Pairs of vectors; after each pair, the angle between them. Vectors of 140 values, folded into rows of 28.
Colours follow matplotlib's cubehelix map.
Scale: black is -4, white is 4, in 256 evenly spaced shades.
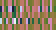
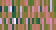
nearly parallel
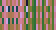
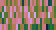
orthogonal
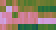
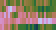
nearly parallel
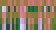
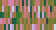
orthogonal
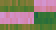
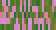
orthogonal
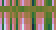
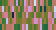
orthogonal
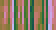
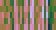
nearly opposite
